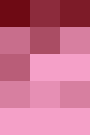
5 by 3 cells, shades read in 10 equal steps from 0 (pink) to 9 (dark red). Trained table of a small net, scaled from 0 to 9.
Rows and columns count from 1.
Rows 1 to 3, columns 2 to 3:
7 8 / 5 2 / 0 0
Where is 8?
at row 1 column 3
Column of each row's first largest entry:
1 2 1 1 1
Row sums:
24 10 4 5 0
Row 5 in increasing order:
0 0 0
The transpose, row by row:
9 3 4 2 0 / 7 5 0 1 0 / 8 2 0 2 0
